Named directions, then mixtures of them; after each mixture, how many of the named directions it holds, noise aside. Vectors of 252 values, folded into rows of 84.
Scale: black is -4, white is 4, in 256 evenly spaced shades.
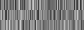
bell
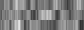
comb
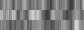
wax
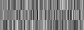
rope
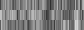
two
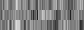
two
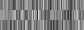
two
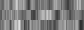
one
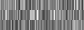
three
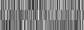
two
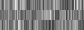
three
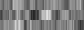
two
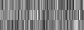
two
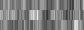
two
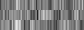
three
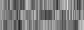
two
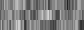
one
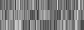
two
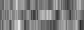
one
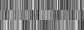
three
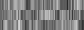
two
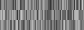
three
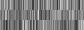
three
